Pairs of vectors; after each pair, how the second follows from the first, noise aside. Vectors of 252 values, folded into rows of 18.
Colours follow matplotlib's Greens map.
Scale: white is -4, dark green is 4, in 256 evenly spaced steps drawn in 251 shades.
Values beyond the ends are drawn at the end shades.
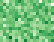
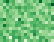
negated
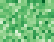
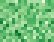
negated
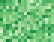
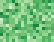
shuffled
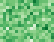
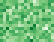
negated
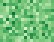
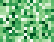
scaled up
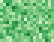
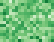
shuffled
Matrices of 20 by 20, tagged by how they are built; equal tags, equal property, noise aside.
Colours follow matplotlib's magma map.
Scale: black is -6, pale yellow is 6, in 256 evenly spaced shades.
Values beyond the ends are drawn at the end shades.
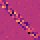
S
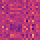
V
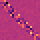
S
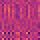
V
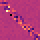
S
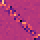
S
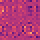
V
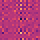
V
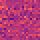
V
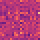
V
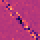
S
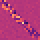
S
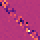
S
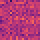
V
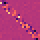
S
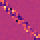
S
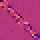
S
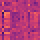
V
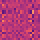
V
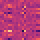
V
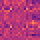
V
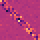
S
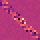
S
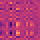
V
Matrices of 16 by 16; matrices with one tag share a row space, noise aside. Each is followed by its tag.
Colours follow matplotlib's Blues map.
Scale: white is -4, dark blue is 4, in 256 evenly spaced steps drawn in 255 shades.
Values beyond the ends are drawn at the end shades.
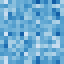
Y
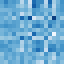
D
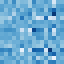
D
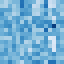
D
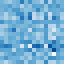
D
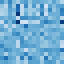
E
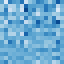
Y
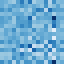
D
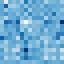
E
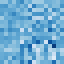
D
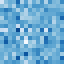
E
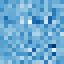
D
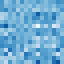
Y
